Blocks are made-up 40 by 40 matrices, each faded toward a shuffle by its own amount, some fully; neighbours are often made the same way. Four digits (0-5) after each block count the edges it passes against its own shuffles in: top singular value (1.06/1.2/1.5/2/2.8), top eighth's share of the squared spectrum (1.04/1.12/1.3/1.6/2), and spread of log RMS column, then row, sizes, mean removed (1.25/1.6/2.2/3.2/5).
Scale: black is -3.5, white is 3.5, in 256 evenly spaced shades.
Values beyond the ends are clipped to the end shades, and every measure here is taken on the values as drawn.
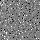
0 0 0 0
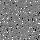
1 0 0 0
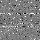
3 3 0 2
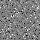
0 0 0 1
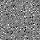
3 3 1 1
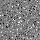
0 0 0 0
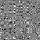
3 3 2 2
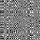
4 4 3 3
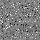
2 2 0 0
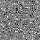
3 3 1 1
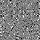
3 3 1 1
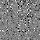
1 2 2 1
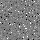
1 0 0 0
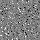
0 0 0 0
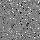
0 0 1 0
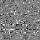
3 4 1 2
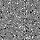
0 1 0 0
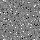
2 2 0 0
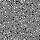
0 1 0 0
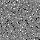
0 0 0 0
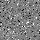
0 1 0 0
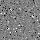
0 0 0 0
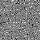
1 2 0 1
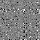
2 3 1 2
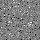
0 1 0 0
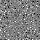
2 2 1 0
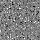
1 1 0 0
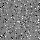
1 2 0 0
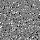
2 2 0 0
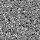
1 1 0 0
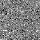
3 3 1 2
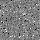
0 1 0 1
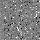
1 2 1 0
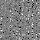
1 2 2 0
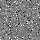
1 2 1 0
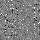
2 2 1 0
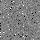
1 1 0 0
